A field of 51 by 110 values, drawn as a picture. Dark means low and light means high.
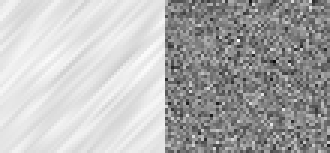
The table splits into one row of 2 panels. Panel 1,1: very high, slanting up to the right, faint in contrast. Panel 1,2: middling, fine-grained, strong in contrast.
